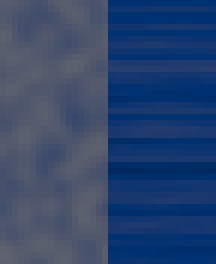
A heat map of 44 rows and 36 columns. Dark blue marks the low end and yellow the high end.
It is made of 1 by 2 panels. Panel 1,1: low, blotchy, faint in contrast. Panel 1,2: very low, streaked across, faint in contrast.
